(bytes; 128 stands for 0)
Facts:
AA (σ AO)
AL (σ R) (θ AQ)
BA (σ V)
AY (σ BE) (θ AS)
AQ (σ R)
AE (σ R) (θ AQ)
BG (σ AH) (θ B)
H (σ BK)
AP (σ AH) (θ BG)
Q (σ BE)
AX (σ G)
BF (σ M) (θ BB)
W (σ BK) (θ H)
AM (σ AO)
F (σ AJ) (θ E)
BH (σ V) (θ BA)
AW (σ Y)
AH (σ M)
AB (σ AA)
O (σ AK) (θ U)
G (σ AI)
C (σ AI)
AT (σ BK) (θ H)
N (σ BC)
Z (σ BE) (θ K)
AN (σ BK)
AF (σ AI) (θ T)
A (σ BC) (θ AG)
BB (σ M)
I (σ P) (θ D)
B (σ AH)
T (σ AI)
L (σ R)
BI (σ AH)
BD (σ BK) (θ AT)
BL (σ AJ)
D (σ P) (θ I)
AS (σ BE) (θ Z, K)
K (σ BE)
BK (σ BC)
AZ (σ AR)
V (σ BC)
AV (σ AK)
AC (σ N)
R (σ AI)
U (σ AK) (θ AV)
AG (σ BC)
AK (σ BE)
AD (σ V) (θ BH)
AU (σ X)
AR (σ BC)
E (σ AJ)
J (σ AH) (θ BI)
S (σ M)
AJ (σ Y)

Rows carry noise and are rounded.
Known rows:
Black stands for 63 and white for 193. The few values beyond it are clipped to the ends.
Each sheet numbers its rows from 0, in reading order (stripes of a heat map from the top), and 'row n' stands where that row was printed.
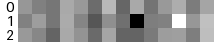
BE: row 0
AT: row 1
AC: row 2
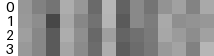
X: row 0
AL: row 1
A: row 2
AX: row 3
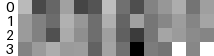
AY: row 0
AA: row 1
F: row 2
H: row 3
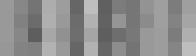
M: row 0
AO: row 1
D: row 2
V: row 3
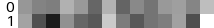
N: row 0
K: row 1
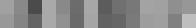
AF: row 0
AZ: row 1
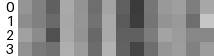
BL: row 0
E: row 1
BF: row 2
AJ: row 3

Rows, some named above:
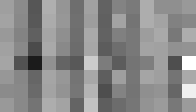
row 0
AD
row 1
O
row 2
Q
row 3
AF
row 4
K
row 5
U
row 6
AQ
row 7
AH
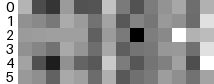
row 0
AS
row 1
BA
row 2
W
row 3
AG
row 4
K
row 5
BG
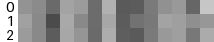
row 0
BI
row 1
AF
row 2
S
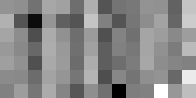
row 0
B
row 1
Z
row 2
AE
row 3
BH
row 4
AP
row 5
AQ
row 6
AT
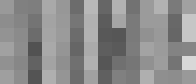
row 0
AK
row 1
AV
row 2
BI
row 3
J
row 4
T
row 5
AD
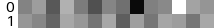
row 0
BD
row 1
U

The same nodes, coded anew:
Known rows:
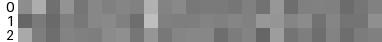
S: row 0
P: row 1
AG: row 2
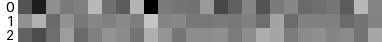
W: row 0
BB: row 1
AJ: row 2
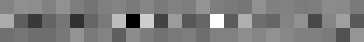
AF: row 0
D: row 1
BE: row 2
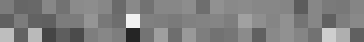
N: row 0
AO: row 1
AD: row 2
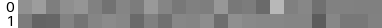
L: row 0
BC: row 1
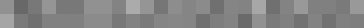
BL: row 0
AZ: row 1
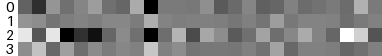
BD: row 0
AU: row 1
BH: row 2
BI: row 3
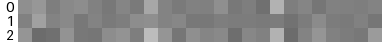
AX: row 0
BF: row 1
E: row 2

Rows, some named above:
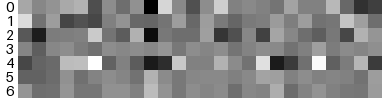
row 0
AQ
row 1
BA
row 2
H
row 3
F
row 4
BG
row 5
Y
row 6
E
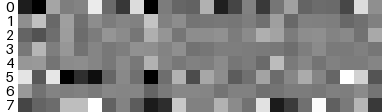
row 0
AT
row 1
BI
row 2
AJ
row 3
J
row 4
T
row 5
BH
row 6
A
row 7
BG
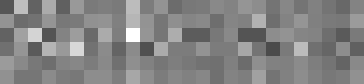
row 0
AH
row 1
E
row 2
AV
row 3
B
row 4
Q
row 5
AW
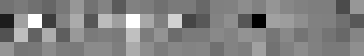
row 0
AK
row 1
U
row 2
AH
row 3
AW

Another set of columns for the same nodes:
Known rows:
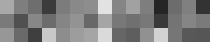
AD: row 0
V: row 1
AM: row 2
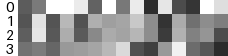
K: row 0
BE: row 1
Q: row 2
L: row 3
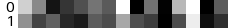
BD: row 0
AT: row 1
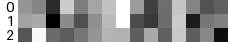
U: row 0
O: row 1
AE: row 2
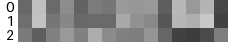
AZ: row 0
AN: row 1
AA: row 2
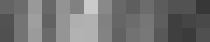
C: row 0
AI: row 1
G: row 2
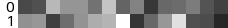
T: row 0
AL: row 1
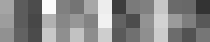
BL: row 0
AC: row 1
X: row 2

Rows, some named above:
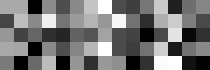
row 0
O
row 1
AV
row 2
AT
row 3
O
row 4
H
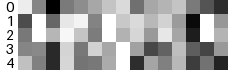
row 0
AP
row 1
AS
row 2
Z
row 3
AK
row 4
F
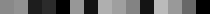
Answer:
W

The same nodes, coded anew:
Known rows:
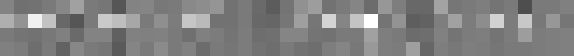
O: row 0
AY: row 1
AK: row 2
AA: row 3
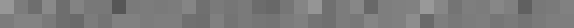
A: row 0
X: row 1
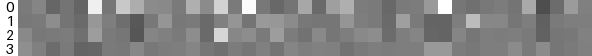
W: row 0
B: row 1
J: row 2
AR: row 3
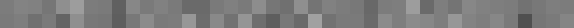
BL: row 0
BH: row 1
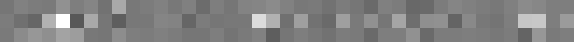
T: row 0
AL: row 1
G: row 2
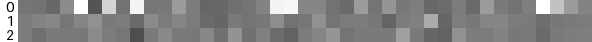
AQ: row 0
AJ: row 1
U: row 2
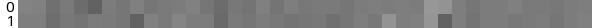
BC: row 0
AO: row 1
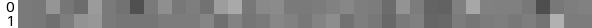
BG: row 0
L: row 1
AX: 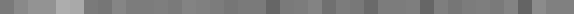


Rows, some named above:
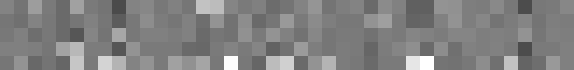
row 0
AP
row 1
AV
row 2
AG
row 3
F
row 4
AT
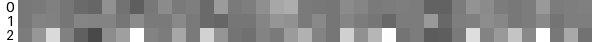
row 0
BI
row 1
E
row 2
K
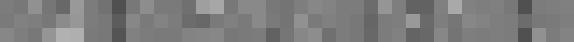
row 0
BG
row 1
BL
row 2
AF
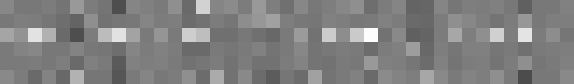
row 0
J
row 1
BB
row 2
AS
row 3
Y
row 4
BE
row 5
AD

